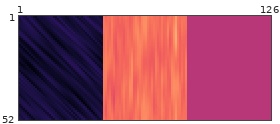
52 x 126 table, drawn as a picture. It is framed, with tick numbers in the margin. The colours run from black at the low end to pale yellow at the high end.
It is made of 1 by 3 panels. Panel 1,1: very low, slanting down to the right, faint in contrast. Panel 1,2: high, streaked downward, faint in contrast. Panel 1,3: middling, flat.
